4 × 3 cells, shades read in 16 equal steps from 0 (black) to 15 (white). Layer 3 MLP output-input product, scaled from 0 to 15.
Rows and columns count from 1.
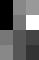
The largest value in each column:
8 8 15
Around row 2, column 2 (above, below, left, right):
8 5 0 15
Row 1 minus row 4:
-8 3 6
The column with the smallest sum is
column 1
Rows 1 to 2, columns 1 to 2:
0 8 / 0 7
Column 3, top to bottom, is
9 15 4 3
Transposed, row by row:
0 0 7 8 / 8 7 5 5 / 9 15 4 3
